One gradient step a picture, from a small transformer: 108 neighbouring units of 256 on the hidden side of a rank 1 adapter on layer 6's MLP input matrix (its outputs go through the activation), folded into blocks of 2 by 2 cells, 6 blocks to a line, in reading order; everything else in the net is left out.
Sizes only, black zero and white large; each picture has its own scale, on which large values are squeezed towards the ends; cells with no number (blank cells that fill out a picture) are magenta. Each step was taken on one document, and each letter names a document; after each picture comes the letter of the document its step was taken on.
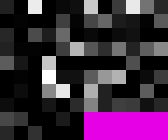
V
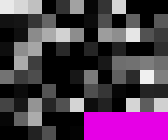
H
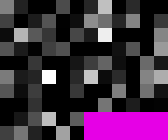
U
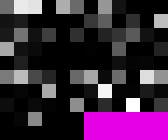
H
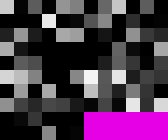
H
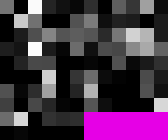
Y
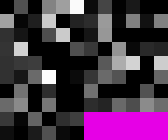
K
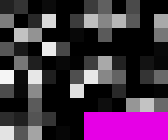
U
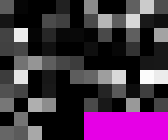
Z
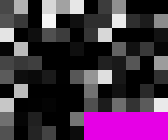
K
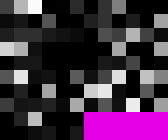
H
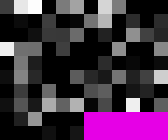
H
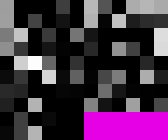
Z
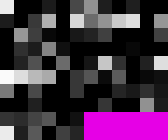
U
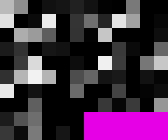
U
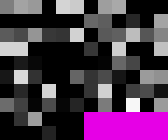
H
